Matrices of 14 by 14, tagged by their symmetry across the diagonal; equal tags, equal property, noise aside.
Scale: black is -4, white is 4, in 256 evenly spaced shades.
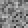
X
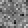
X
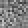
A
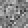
X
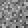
X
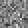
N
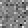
N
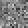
A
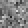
A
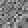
X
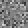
A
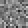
A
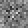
X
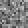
A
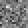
N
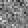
A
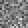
N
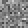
N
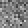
A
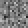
N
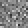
N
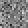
N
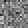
N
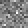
N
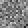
X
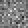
X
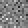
A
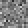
A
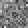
X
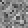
X
